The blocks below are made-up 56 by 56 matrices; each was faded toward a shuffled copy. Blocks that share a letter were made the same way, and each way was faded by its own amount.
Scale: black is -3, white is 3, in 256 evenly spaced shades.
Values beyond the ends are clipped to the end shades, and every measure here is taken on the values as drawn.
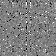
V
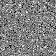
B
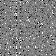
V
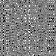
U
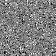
B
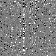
V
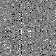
V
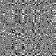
U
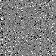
V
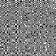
U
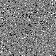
B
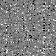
V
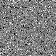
B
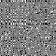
U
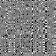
U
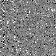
V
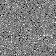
B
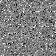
B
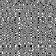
U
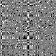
U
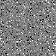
V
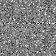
B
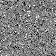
B
